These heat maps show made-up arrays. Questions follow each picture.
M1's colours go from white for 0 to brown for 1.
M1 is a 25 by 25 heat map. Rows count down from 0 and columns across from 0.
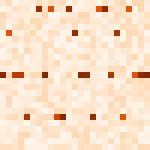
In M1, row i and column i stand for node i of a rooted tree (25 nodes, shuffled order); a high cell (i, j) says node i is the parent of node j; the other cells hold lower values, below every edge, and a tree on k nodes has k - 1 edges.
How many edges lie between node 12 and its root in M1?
1
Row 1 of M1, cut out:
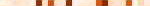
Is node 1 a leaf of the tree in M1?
no
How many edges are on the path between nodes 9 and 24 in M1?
4
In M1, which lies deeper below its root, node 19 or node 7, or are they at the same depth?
node 7
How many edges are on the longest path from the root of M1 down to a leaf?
2
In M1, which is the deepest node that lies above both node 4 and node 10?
19
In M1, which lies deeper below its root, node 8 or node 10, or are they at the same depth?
the same depth
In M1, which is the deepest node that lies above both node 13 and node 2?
12
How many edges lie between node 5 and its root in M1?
0
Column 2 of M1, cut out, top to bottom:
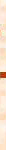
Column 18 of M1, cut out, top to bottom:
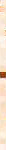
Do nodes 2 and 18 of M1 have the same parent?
yes
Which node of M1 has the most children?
12
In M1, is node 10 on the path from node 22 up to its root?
no
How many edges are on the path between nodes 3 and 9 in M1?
4
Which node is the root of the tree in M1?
5
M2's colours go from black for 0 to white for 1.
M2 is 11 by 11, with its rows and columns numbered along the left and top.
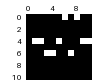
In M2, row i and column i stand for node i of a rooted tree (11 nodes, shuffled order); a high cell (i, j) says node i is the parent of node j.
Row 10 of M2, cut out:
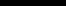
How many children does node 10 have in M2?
0
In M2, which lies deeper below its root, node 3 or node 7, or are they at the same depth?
the same depth
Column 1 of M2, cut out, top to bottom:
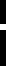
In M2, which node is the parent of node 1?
4
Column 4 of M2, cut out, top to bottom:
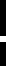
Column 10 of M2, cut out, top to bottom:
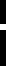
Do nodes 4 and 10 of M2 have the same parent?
no
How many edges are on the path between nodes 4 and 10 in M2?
1
